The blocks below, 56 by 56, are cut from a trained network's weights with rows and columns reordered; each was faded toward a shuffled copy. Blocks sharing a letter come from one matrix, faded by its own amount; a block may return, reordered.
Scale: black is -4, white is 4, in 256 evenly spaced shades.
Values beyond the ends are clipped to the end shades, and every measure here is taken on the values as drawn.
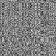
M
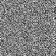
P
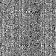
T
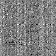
T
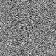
P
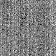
T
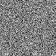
P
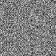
P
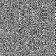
P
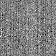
T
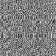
M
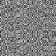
M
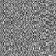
M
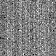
T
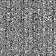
T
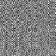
M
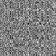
M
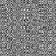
M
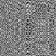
M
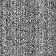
T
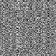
M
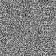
P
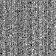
T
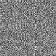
P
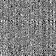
T
